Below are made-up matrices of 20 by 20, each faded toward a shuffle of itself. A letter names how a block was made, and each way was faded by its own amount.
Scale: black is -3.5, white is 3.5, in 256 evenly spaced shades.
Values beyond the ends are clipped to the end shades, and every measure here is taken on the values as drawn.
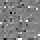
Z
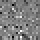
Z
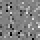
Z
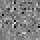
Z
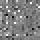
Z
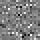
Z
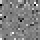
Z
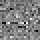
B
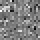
Z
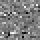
B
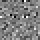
B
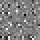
Z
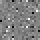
Z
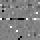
B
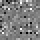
Z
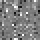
Z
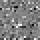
B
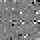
Z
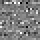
B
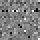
B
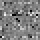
B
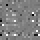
Z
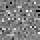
B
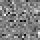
B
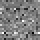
B
